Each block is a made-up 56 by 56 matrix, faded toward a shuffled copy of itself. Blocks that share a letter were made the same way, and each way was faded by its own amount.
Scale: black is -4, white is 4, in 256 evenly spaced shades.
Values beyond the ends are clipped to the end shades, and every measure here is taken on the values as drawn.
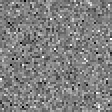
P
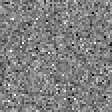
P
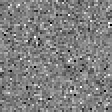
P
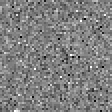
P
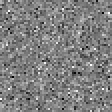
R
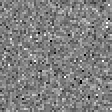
P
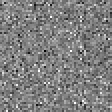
R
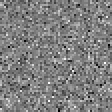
R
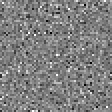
R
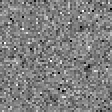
P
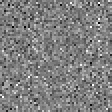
R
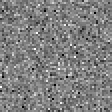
P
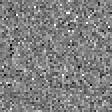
P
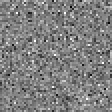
R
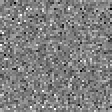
R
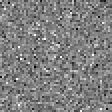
P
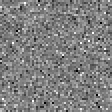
P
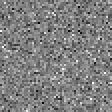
R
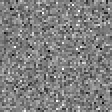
P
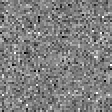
R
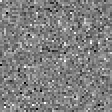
P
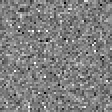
P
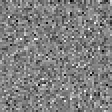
R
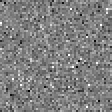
P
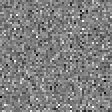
R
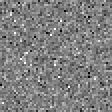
P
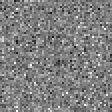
R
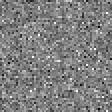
R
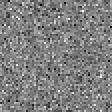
R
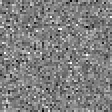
R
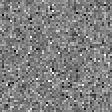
R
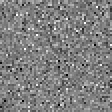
R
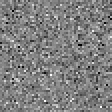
R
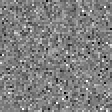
P
